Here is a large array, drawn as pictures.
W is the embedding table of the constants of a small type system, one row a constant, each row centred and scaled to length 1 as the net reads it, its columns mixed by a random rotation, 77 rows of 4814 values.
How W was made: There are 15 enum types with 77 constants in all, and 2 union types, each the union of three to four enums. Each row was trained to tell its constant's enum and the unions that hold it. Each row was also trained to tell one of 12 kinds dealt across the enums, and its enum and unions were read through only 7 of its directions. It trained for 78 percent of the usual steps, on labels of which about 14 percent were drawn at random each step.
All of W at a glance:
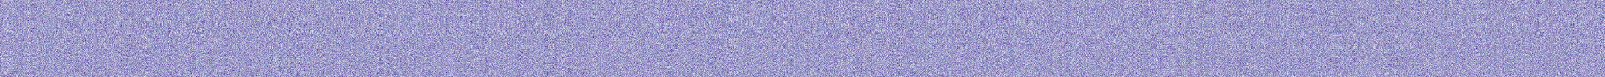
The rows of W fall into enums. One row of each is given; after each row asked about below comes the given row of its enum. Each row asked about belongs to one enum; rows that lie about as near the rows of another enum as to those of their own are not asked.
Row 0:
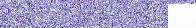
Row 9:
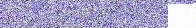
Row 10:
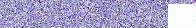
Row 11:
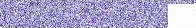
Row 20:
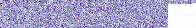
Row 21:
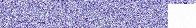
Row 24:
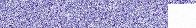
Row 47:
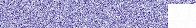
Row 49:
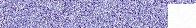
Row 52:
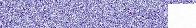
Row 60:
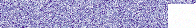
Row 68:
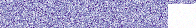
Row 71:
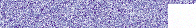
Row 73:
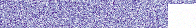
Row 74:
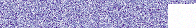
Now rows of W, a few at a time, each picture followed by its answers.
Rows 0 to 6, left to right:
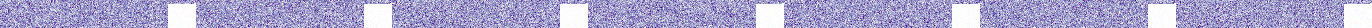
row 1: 71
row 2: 24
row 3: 52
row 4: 74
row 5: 71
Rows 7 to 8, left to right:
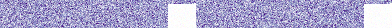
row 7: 73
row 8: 68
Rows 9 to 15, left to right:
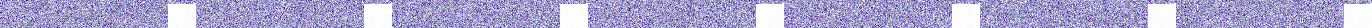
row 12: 10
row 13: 10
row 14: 52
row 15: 49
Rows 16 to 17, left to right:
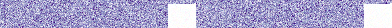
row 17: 9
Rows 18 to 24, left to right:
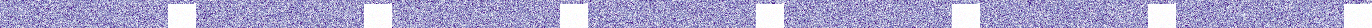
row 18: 20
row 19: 71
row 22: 49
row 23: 24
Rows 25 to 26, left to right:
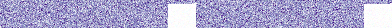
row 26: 60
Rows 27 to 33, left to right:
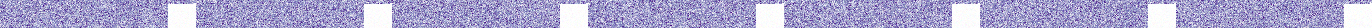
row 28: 74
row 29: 47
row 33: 9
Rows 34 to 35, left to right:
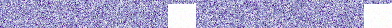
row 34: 47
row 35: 47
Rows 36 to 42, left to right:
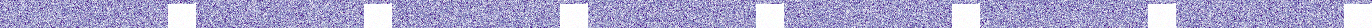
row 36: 0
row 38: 73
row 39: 9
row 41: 49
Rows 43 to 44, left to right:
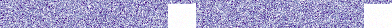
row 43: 10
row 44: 20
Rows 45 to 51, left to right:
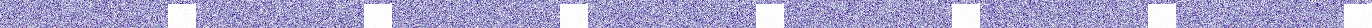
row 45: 71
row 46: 47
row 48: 47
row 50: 73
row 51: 68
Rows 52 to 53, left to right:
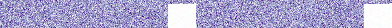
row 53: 11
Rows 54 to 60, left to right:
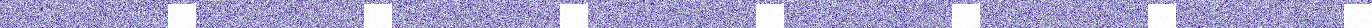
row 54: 10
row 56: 20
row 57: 11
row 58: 68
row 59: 74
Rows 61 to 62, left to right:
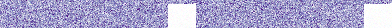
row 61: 74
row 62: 24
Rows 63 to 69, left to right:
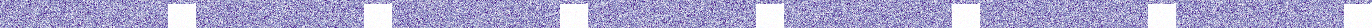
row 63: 52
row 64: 10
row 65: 74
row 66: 11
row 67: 11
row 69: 71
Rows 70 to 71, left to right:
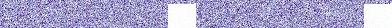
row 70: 0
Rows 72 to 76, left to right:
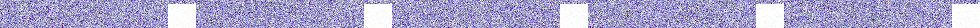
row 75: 24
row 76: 20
